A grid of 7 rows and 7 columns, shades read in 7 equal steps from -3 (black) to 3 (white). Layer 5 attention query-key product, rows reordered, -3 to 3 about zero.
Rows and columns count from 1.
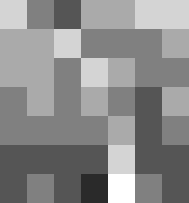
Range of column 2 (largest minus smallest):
2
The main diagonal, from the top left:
2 1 0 1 1 -1 -1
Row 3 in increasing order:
0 0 0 1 1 1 2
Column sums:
2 2 -1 1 8 -1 2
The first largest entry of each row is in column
1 3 4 2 5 5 5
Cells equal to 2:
6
